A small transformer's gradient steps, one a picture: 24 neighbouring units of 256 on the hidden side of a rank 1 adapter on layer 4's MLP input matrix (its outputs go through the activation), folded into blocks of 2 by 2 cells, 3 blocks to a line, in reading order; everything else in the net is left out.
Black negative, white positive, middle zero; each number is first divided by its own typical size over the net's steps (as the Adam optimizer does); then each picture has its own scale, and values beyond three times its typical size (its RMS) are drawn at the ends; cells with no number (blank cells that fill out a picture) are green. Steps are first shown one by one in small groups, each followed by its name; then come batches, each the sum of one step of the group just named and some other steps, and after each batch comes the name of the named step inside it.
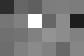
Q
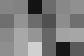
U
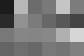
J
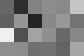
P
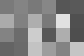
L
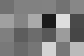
L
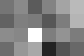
U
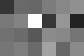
Q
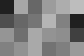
P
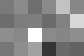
U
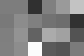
U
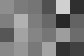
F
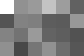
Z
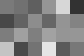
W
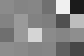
F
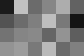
F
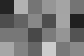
W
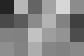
W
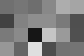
W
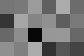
F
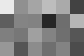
Z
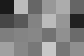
W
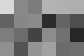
Z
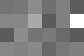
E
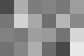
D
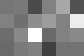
E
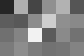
E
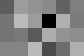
D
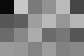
E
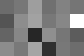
E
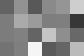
D
